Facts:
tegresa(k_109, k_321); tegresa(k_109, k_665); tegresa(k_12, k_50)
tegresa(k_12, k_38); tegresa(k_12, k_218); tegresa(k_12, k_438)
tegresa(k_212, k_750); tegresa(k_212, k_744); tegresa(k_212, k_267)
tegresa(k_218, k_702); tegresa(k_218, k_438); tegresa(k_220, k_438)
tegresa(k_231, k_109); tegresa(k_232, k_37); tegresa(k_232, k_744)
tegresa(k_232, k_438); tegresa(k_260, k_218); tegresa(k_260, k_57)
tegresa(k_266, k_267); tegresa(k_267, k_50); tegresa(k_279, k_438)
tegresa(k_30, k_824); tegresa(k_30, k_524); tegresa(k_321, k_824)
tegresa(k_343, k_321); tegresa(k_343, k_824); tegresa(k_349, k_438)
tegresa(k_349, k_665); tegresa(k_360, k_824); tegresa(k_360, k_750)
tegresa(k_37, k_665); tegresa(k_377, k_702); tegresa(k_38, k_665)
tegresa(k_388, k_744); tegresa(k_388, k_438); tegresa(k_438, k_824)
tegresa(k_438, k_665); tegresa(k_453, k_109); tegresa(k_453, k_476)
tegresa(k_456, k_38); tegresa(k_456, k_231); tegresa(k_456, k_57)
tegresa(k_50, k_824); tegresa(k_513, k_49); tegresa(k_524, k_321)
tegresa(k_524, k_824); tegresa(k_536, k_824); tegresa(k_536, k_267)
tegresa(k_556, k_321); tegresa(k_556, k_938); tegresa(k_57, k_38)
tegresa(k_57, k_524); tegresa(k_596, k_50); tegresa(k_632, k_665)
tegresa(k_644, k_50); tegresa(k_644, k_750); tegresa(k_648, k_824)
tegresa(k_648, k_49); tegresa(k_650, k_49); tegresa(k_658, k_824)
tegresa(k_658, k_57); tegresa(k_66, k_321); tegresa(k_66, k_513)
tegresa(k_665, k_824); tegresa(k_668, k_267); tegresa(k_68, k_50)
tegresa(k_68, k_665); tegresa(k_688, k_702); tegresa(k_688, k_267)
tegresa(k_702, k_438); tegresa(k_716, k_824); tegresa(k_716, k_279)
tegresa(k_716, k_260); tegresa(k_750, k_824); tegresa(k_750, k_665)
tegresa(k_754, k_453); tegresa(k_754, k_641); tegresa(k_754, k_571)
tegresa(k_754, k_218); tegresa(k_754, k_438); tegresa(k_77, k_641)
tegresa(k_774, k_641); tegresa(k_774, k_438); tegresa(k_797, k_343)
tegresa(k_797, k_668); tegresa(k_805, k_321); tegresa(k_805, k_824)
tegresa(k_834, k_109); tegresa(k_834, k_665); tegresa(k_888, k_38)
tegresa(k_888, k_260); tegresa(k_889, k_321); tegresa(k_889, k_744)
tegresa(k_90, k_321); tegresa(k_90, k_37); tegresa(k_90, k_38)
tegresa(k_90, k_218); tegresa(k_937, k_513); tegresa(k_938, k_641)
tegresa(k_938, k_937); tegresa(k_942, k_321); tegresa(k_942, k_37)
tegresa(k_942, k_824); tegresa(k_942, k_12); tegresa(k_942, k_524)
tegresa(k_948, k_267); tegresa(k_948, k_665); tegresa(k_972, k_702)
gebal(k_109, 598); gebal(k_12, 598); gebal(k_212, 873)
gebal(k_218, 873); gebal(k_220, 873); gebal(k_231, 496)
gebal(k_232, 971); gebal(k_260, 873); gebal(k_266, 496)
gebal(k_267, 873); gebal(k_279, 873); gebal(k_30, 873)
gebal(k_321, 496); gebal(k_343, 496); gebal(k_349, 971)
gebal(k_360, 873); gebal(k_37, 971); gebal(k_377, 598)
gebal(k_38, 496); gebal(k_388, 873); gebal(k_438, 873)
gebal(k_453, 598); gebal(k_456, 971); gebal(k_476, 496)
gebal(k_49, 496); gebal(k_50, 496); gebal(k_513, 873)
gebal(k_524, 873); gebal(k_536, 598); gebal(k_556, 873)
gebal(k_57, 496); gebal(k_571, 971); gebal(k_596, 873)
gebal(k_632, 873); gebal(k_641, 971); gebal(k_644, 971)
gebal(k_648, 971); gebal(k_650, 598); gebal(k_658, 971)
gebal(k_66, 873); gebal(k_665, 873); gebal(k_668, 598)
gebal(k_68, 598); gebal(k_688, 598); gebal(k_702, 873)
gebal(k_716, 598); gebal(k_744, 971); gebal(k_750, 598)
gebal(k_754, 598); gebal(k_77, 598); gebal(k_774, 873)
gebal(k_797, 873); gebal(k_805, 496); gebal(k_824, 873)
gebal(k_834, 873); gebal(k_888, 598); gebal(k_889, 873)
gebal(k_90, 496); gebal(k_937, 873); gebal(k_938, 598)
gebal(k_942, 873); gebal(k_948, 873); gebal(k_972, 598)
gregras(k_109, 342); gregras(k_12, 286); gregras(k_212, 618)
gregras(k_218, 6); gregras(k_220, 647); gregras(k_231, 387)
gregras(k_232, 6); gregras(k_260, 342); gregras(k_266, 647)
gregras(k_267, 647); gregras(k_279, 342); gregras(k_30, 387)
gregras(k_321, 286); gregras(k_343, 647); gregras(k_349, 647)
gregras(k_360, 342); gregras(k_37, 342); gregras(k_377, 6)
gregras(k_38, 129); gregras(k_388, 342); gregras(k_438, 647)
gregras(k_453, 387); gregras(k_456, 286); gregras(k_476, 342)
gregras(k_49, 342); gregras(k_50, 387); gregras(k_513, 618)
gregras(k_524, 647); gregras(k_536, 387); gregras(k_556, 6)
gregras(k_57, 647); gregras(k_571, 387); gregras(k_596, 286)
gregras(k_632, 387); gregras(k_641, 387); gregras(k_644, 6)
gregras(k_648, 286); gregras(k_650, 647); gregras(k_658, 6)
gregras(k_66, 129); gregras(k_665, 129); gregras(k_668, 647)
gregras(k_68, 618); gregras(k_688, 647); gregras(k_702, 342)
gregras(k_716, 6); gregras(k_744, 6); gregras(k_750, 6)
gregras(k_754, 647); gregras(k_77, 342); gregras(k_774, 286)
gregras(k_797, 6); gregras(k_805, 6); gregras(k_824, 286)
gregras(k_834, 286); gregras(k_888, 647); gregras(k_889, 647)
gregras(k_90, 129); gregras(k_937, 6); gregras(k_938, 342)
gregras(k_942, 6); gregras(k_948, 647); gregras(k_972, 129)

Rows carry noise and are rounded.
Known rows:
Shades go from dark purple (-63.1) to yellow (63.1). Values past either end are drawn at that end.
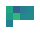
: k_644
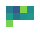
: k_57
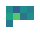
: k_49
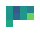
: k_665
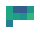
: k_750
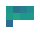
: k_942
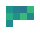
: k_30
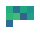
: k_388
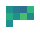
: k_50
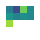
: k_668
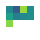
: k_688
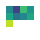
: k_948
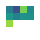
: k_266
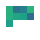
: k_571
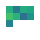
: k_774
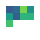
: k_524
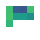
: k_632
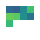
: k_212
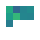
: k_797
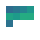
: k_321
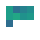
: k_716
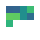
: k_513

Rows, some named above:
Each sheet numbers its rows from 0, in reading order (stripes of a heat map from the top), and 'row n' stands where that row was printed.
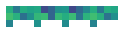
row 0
k_774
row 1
k_37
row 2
k_109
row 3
k_774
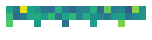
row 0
k_220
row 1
k_536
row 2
k_360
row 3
k_972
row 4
k_888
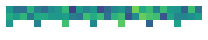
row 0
k_536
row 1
k_648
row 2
k_38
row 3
k_109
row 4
k_438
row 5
k_702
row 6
k_66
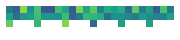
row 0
k_889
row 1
k_632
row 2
k_349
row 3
k_218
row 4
k_972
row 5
k_90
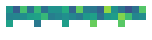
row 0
k_66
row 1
k_377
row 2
k_972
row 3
k_889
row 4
k_68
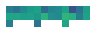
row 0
k_824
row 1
k_556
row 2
k_834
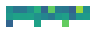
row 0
k_805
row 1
k_972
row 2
k_889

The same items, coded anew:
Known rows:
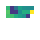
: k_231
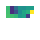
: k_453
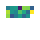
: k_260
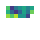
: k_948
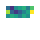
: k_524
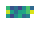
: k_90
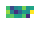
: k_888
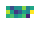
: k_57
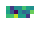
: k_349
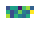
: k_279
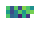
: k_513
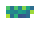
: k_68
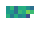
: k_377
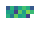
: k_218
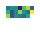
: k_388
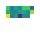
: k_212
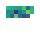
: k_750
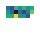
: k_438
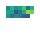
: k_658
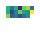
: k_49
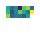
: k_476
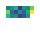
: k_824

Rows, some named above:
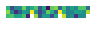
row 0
k_888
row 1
k_37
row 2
k_212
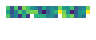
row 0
k_513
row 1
k_30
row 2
k_50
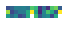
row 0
k_321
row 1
k_109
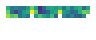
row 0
k_536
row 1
k_889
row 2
k_805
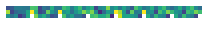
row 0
k_321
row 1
k_834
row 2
k_644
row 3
k_888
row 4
k_12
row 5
k_232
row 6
k_232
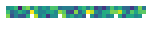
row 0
k_360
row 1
k_212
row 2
k_774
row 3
k_66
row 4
k_972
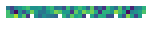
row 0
k_220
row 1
k_556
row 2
k_218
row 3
k_38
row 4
k_665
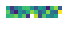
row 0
k_754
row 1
k_702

